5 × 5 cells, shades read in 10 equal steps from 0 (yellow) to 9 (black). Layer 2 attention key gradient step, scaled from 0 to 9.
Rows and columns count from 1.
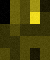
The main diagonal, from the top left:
9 5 7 6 6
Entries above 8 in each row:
1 1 0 0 0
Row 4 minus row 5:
1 0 0 -2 0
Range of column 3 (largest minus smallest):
1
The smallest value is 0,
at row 2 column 4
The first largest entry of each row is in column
1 1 1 1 4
